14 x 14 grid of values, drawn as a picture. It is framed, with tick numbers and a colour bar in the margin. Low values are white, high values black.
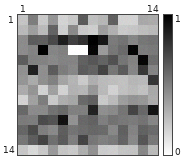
Average level on the scale: 50%. Roughest part: top middle. Stripes: horizontal, repeating 2 times. Odd patch: rougher, in the top middle. Slope: none.
